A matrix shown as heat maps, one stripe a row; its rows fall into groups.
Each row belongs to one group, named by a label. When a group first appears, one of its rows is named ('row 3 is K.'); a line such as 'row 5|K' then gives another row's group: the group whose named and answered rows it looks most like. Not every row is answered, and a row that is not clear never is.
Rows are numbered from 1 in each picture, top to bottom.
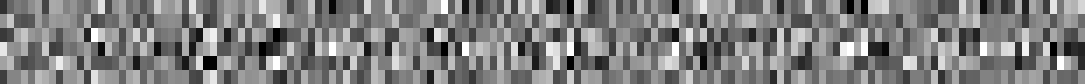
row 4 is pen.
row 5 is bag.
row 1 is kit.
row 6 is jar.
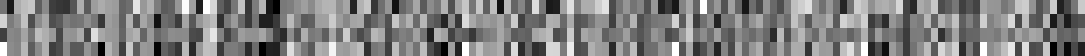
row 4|pen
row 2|pen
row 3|jar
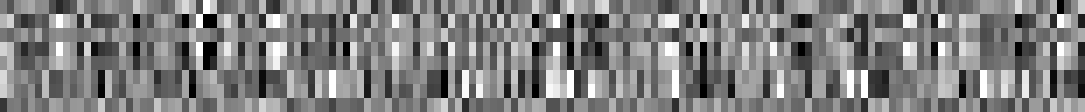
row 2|bag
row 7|pen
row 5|bag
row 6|pen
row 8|kit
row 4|bag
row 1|jar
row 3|kit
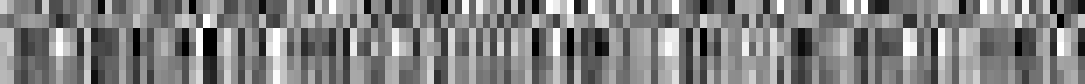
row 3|bag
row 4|bag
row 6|bag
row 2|jar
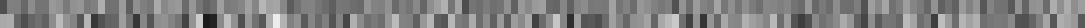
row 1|kit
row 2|bag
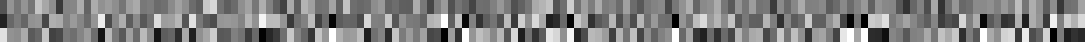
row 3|pen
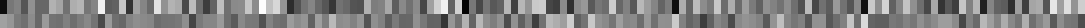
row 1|kit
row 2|pen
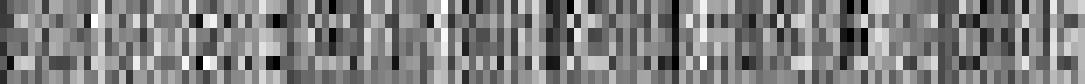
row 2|jar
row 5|jar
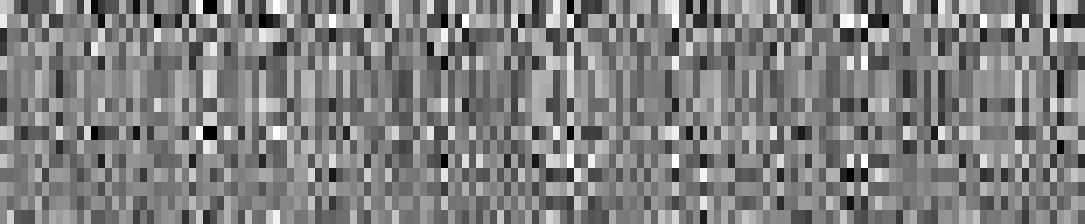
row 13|kit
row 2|pen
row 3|kit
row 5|pen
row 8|kit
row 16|bag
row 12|pen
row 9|jar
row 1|bag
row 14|pen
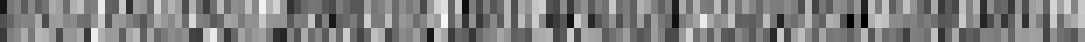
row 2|kit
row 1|kit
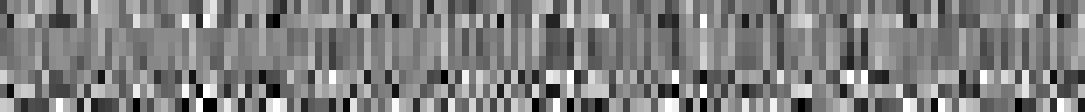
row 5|kit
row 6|pen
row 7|jar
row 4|kit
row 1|jar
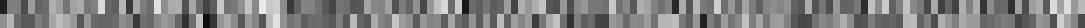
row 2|bag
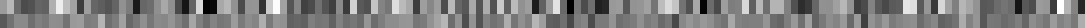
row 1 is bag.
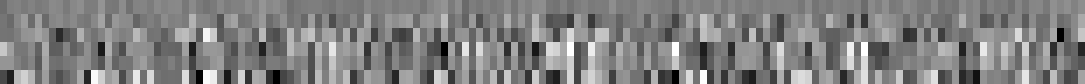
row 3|jar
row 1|kit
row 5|pen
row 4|pen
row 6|jar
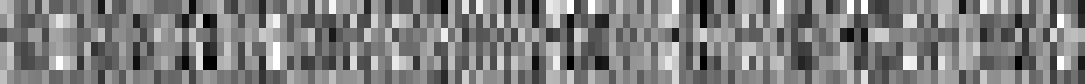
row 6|pen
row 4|bag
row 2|bag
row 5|bag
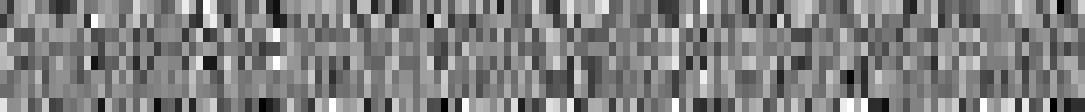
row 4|pen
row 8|pen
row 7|kit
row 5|bag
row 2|jar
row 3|bag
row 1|jar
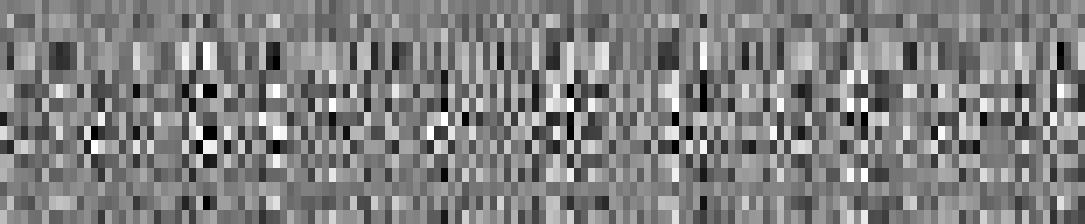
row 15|bag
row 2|bag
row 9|kit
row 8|pen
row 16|pen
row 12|bag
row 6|pen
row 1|kit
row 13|pen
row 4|jar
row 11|jar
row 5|jar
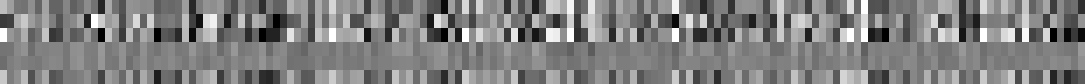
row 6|pen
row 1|pen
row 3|pen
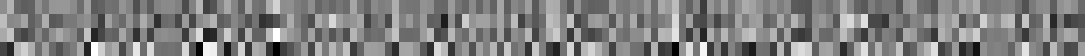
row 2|pen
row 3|bag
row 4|jar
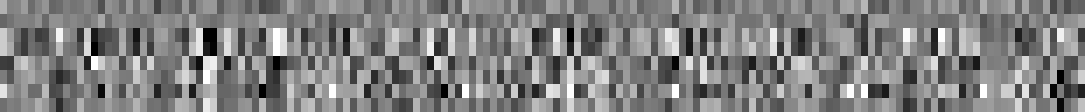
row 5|jar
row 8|jar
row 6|jar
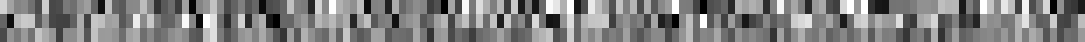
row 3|jar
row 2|jar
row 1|pen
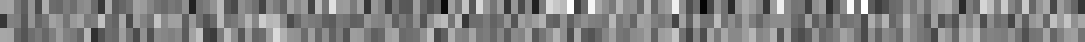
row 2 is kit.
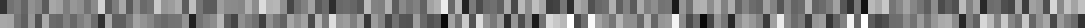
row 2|pen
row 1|kit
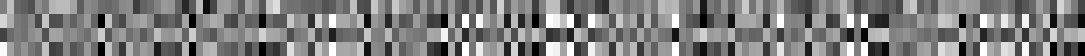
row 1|bag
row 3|kit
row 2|pen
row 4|pen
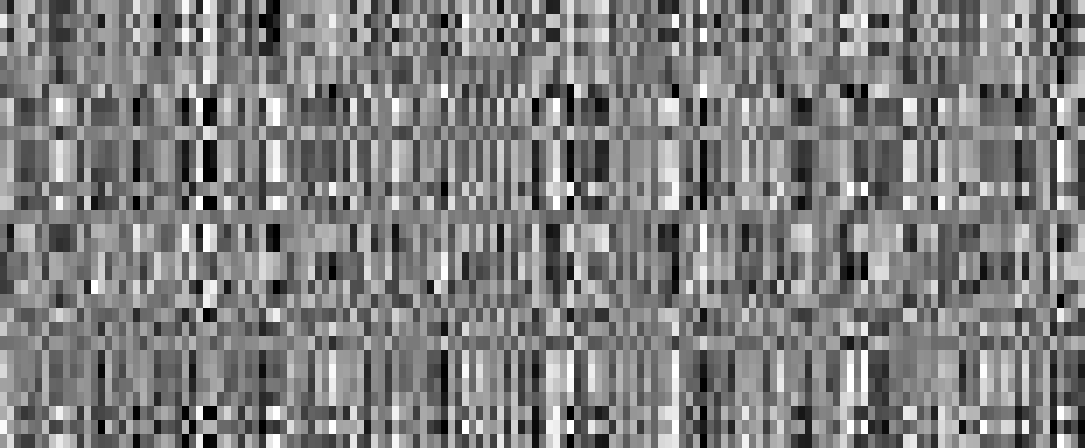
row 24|pen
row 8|bag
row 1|jar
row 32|bag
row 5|jar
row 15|bag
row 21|jar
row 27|pen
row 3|jar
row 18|jar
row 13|bag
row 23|bag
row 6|jar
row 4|pen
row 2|pen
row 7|kit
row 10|jar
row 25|kit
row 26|pen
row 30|bag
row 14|pen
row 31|pen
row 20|kit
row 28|pen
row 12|bag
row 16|kit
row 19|kit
